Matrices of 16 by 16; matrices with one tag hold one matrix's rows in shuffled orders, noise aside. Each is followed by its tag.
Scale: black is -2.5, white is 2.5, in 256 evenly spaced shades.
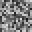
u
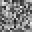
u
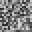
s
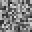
s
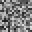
s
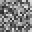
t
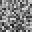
u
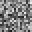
t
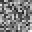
t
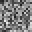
t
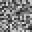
s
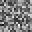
t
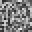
s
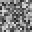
u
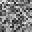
u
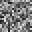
s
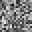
u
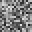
u
